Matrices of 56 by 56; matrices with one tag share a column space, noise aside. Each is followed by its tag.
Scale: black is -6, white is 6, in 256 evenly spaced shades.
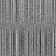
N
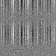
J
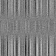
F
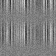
J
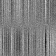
N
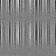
J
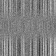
F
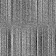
N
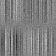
N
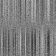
N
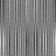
N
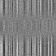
F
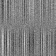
N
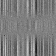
F
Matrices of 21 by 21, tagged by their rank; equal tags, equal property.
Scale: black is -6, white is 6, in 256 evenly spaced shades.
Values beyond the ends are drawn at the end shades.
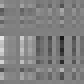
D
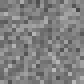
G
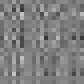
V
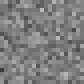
G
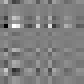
D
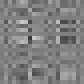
V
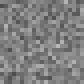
G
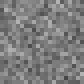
G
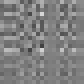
V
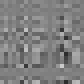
V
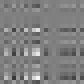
D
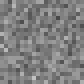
G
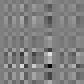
D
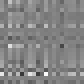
V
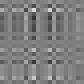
D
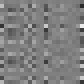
V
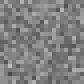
G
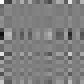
D
